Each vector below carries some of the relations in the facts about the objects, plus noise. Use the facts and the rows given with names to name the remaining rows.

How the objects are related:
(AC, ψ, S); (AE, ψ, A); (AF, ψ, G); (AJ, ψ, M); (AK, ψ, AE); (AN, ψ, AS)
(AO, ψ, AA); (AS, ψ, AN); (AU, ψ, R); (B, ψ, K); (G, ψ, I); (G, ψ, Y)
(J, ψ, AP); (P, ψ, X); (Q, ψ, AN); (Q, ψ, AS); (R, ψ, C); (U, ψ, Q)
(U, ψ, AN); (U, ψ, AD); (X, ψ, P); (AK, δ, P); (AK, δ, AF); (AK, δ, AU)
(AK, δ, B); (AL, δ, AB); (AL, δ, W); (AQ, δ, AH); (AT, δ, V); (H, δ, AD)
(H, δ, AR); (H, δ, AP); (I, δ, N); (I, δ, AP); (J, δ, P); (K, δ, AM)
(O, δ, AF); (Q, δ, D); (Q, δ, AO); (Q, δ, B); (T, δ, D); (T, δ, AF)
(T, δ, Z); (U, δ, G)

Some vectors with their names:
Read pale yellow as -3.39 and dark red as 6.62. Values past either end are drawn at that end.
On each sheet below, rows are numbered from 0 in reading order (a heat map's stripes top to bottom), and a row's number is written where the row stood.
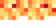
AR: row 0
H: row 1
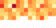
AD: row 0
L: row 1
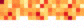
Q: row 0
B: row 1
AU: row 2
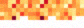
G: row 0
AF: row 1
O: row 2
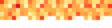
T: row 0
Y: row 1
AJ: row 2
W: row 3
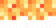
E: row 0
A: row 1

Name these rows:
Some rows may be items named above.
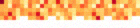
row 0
Q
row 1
B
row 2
AL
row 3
Z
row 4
AK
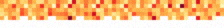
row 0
R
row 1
R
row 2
AF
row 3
B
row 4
AE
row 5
AO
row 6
AP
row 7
U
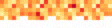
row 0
C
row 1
B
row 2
I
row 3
AM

